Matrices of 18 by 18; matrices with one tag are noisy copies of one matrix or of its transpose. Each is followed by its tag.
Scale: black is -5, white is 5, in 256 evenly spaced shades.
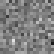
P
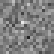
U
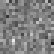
P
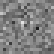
U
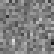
P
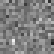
P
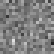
P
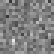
P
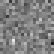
P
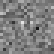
U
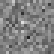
U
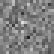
U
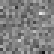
P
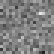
P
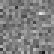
P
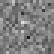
U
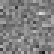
P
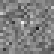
U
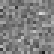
P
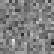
P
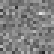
P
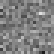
P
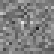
U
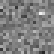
P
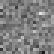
P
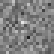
U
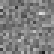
P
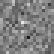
U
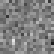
P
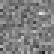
P
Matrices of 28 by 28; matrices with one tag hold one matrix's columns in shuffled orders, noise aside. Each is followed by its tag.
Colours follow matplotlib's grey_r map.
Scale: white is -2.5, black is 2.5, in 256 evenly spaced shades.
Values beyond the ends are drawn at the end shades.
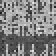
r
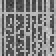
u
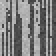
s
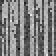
s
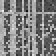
u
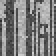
s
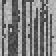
s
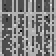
u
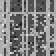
u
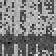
r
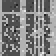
u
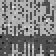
r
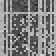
u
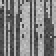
s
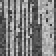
s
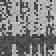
r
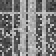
u
